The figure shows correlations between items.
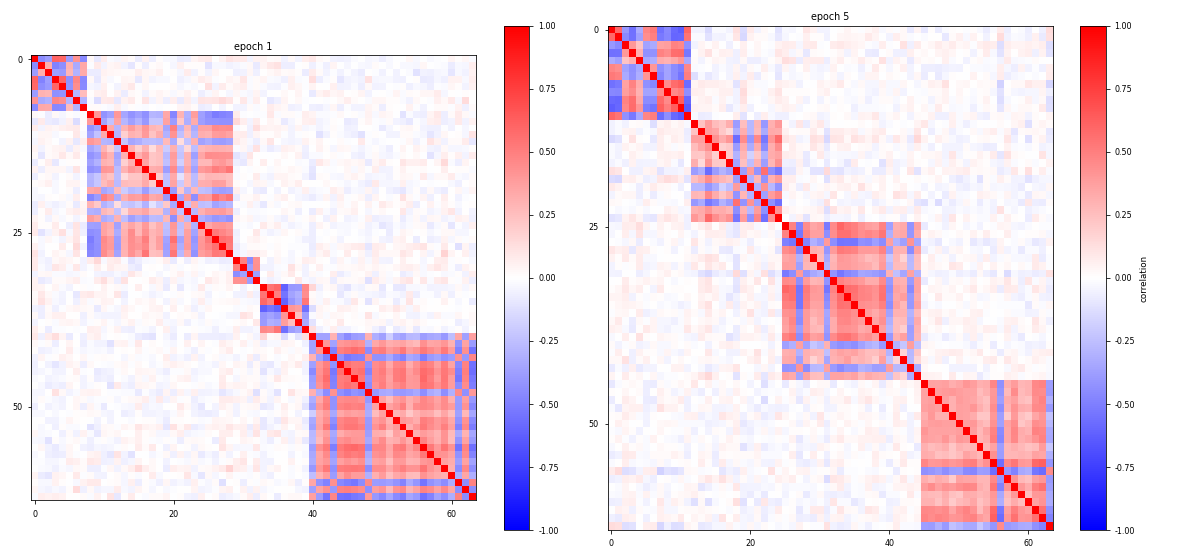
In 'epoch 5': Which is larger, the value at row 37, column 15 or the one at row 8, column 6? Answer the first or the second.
the first
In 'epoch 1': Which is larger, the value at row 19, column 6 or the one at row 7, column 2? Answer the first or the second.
the second
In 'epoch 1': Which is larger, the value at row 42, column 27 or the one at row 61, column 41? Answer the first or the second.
the first
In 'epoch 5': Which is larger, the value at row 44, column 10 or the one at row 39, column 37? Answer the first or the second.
the second
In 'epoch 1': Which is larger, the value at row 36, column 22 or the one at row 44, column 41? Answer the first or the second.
the second
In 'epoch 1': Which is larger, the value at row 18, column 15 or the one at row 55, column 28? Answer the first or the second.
the first
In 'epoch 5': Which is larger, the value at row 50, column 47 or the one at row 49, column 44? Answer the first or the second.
the first
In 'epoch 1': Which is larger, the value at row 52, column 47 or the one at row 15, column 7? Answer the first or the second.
the first
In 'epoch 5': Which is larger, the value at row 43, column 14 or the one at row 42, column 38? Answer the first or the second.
the second
